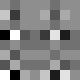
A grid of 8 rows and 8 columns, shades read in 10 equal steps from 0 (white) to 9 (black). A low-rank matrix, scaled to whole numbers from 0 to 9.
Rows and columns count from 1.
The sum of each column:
33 39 35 35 34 37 35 35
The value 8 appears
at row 4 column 7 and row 8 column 6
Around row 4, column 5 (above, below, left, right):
4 5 5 1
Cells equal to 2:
2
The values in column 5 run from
2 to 7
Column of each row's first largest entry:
2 2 2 1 1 2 1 2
